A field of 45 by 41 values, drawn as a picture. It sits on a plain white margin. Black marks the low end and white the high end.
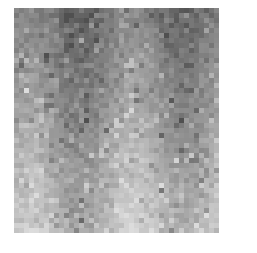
Slope: up to the bottom. Average level on the scale: 60%. Stripes: upright, repeating 2 times.
